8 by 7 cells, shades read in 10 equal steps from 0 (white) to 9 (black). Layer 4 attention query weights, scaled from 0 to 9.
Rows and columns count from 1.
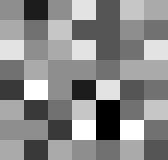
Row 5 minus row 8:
4 -7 1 4 -4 3 -1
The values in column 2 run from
0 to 8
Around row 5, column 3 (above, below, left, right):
4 5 0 8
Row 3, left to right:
1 4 3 1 6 5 1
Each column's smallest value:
1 0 2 0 1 0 1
